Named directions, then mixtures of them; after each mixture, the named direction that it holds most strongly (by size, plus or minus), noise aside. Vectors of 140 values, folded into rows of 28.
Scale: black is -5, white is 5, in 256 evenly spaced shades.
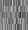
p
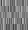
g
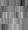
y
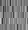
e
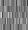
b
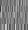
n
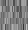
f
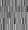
g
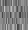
p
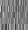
n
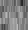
y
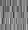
e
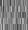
p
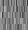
b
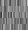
b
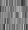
f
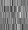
p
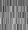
e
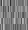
g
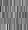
n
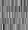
b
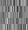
f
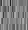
e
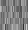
f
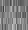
p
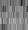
y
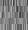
p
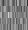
b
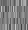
n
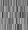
p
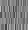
n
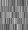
g
